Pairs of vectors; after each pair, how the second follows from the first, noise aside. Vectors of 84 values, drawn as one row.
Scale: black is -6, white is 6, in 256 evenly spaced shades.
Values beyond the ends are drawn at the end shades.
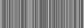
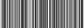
scaled up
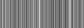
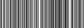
scaled up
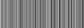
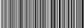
scaled up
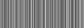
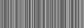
copied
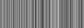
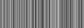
copied
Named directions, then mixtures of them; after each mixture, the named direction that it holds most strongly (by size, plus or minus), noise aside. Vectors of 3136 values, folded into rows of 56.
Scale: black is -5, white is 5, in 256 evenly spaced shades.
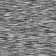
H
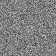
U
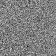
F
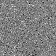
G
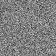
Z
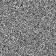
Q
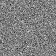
U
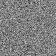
F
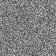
Q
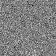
G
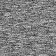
H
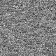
Q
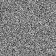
Z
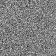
F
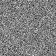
Q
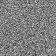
F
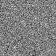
G
